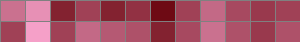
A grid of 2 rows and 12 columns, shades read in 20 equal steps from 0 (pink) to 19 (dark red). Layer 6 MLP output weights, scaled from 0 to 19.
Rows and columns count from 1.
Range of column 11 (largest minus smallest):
0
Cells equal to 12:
5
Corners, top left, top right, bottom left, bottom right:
6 12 12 10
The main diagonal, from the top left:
6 0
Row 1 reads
6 2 16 12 16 14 19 12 7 11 13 12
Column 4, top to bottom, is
12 7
